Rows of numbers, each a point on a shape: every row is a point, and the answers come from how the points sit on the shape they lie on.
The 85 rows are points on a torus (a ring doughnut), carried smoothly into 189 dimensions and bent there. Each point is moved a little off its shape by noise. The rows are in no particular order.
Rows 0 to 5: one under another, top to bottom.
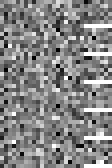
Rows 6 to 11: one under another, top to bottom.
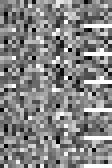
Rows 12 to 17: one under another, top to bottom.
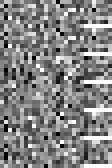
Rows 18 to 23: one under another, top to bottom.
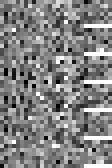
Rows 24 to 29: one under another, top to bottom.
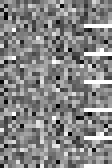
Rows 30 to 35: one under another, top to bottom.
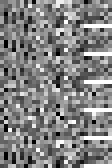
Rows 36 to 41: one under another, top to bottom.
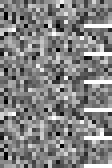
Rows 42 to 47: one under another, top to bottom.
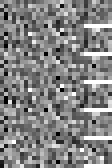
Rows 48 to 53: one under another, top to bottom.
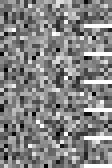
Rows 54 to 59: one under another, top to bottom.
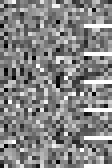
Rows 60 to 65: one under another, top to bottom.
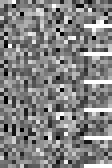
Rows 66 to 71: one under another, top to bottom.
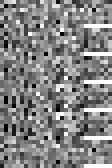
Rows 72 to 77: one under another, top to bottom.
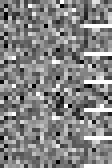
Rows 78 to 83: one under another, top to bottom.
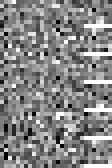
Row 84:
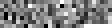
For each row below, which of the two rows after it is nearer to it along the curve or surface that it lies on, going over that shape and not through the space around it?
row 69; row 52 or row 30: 52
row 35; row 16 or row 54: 16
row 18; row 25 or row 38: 38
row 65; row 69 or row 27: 69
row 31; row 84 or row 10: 84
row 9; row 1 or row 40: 40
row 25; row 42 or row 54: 54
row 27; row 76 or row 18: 76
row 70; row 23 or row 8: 8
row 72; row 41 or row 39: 39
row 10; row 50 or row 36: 50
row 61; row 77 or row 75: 77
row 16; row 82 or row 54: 54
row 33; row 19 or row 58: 19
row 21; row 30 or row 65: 65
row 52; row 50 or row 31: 31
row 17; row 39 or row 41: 39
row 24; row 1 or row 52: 1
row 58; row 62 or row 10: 10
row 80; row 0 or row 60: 60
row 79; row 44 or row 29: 29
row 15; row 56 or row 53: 56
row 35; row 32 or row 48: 32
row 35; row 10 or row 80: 10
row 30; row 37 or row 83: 83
